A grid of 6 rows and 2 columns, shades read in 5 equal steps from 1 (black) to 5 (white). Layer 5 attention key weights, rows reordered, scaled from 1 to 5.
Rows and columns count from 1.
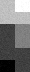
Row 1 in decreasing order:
5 4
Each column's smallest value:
1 2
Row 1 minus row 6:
3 3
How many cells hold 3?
2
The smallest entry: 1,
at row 6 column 1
